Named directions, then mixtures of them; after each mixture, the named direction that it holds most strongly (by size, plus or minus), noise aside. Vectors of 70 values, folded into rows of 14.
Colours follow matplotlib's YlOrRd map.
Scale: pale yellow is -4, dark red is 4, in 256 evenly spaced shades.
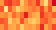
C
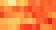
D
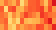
C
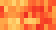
D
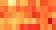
D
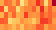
C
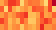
C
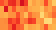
D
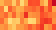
C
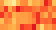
D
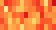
C
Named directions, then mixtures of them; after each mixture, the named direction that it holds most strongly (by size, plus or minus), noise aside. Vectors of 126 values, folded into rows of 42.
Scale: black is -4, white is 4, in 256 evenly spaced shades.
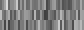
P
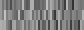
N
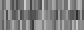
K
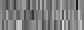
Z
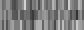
K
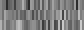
Z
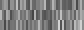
P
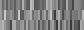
N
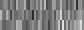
Z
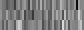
Z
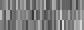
P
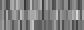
K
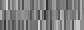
P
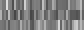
K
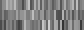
Z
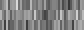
P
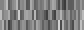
P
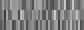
N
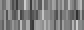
K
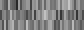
P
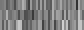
Z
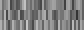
K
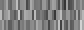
P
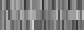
K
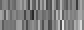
Z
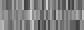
N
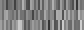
Z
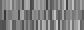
N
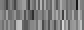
Z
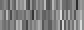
Z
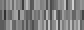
N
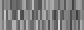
N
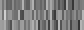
N
